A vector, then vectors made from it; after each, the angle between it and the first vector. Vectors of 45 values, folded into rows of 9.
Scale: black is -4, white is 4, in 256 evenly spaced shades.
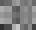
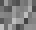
partly opposed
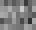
orthogonal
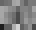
nearly parallel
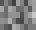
partly aligned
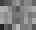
nearly parallel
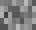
partly aligned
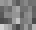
nearly opposite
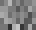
partly aligned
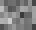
partly aligned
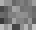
nearly opposite
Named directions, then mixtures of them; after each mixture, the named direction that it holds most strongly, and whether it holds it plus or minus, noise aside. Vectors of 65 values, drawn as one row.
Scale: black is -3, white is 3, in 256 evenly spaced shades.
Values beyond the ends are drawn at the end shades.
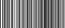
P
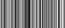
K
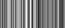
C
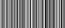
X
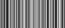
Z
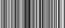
K, plus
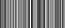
X, minus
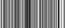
K, plus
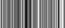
C, minus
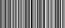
X, minus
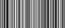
Z, plus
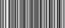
Z, minus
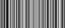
Z, plus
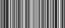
Z, plus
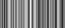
C, plus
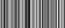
K, plus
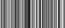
K, plus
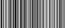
P, minus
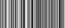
C, plus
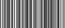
P, plus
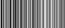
P, minus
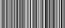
X, plus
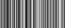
Z, plus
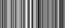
C, plus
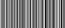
X, plus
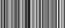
K, plus
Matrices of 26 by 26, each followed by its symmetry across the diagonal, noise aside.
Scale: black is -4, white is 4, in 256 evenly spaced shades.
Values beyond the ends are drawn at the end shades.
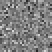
antisymmetric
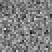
neither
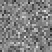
neither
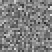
neither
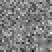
antisymmetric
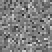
neither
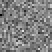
neither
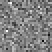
neither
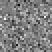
antisymmetric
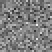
neither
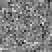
antisymmetric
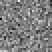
antisymmetric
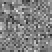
antisymmetric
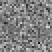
neither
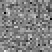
neither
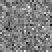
antisymmetric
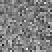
antisymmetric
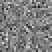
antisymmetric
